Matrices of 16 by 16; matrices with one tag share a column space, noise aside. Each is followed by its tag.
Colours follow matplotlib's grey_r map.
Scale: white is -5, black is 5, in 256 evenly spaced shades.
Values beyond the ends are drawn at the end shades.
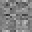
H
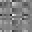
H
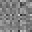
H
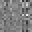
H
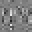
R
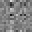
H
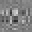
R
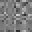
H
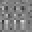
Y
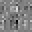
Y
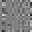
H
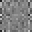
H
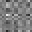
H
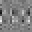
R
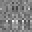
Y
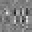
R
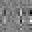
R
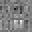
Y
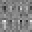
Y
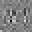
R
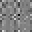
H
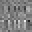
Y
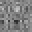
Y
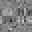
R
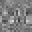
R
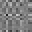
H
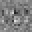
R
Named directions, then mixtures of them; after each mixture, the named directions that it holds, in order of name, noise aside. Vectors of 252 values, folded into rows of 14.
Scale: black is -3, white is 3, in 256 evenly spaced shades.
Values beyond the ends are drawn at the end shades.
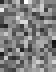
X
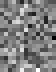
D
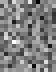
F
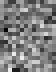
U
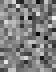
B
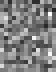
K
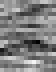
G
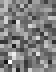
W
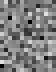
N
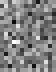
F, W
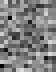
G, N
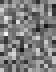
K, W, X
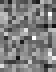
K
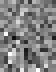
D, W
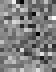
B, D, G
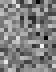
B, F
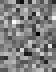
B, D, F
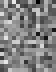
B, F, N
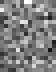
K, X
